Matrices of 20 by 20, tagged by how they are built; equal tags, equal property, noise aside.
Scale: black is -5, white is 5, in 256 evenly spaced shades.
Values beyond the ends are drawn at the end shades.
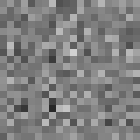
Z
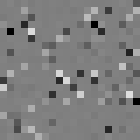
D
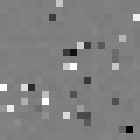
D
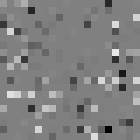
D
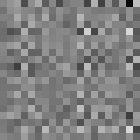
Z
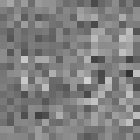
Z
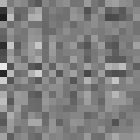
Z
